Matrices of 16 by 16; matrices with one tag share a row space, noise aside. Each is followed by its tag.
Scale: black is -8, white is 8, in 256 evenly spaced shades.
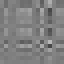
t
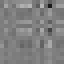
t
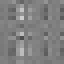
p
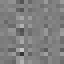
p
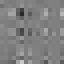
p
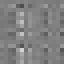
p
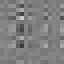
p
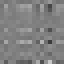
t
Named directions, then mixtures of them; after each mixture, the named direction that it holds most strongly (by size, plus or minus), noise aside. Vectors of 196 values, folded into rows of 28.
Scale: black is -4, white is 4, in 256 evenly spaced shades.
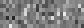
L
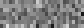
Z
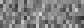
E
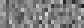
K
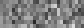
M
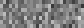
K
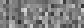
K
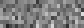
Z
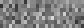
E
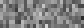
E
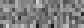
Z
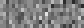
K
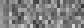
M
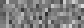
K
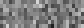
Z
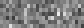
L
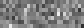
L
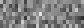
E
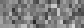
M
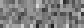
Z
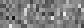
L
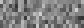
E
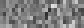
M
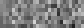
M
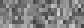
M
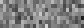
E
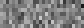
K
